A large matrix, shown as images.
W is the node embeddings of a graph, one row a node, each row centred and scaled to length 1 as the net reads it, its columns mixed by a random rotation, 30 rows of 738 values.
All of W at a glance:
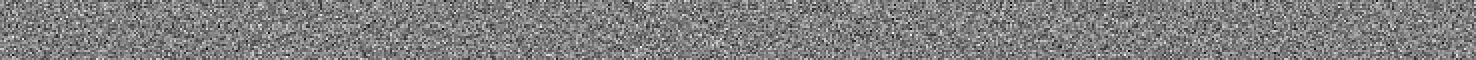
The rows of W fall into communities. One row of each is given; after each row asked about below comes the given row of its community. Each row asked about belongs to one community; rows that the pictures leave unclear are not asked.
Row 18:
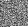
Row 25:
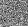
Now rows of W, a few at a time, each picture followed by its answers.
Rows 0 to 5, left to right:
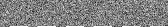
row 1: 25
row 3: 18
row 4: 18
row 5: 25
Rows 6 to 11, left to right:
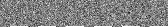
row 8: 18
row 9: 18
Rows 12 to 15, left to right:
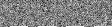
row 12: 25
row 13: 25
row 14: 25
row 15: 25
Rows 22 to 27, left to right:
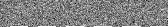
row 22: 18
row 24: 18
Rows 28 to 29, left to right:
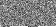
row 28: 25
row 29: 18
